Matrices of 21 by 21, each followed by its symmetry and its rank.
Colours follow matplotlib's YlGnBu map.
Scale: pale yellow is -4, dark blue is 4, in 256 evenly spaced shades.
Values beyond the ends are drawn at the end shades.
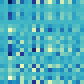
neither, rank two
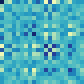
symmetric, rank three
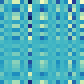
neither, rank one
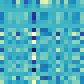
neither, rank two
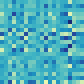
neither, rank three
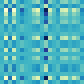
neither, rank one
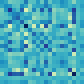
symmetric, rank three
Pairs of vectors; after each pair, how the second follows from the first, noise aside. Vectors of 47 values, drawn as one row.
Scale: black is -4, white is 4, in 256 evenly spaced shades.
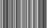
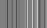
partly zeroed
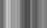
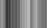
negated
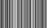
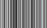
negated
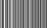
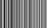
negated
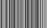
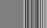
partly zeroed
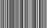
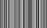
negated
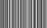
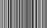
negated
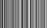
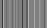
partly zeroed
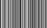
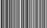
negated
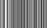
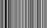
negated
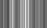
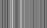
partly zeroed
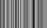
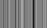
partly zeroed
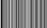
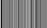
partly zeroed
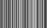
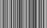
negated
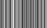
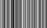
negated
